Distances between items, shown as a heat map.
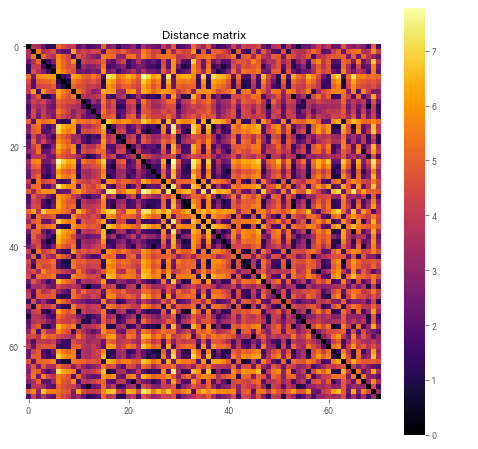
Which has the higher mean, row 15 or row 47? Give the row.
15
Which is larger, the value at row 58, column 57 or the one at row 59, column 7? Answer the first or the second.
the first
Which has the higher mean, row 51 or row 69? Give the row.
69
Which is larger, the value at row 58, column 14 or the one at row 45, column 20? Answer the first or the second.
the second
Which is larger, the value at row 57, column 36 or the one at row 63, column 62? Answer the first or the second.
the second
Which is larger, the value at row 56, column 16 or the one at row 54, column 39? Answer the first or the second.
the second
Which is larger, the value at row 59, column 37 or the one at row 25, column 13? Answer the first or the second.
the first
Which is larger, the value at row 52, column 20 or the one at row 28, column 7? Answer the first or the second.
the second
